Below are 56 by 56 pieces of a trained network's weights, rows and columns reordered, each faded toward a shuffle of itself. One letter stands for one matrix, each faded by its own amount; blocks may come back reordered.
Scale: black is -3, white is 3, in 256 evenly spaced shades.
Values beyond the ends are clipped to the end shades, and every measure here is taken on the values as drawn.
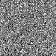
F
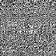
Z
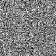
F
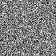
F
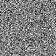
F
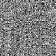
F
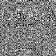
Z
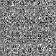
Z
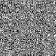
Z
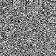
F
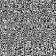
Z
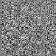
Z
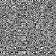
Z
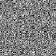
Z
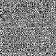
Z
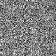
F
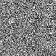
F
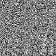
F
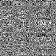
Z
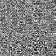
Z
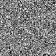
F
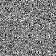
F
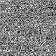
Z
